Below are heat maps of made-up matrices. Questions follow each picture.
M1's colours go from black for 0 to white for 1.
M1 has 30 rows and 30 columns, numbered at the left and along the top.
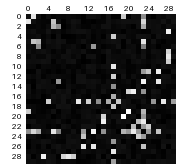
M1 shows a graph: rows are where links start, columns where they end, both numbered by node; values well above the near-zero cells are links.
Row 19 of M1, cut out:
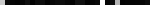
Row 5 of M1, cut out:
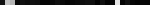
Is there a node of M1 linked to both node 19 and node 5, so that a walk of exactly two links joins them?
yes
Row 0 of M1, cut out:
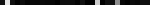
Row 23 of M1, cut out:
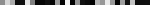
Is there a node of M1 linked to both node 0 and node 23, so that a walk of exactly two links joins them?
yes
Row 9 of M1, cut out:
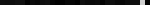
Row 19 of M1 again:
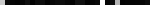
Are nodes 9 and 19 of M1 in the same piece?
no
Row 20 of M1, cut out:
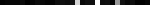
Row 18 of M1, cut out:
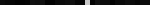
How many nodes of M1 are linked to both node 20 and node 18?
0
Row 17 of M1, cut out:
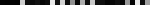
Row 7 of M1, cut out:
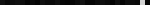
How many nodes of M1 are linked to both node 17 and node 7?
0
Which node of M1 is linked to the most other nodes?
node 23
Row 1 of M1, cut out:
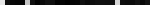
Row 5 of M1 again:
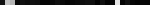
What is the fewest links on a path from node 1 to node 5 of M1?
1
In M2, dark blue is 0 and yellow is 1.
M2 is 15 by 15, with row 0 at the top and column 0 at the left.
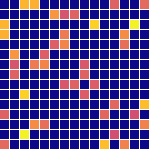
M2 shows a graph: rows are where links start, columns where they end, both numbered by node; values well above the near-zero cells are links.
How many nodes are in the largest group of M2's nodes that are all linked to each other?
2
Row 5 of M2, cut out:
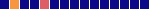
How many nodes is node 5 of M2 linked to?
2
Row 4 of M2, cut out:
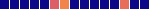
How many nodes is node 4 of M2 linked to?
3
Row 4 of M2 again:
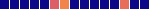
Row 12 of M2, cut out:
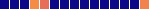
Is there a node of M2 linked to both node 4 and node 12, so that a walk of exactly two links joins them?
no
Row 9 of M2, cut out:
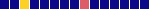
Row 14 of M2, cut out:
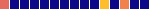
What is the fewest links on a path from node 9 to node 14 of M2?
3
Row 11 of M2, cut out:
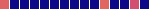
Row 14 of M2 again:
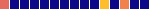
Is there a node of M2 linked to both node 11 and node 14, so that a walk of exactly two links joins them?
yes
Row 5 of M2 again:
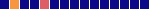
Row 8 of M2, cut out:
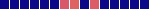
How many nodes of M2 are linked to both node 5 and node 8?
0
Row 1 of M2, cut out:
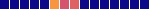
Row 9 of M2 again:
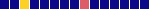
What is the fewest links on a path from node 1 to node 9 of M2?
3
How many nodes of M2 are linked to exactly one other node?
0
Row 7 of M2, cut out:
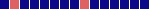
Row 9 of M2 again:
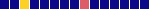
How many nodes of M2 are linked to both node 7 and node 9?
1
